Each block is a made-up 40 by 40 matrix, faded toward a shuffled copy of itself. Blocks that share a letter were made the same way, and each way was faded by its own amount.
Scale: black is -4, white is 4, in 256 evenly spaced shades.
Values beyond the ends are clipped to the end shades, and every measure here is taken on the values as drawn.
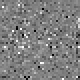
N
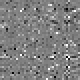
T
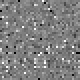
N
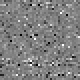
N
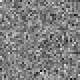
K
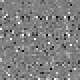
N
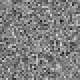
K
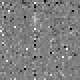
N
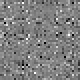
T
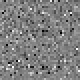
N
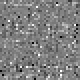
N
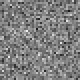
K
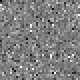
N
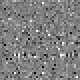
N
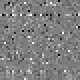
N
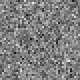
K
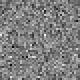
K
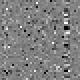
T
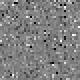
N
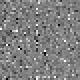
N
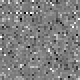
N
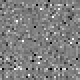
N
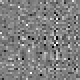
T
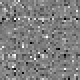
T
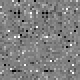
N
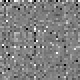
T
